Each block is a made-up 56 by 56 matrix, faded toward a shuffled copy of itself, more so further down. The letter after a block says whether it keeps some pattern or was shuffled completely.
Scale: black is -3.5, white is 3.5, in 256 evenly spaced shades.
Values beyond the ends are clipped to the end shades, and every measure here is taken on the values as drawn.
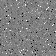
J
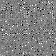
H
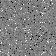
J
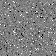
J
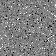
J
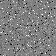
J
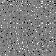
H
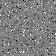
J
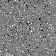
J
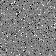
J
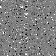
H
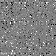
H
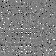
H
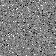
J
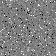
J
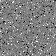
J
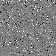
J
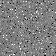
J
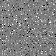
H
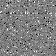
H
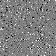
H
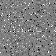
H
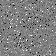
J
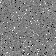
J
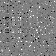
H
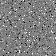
J
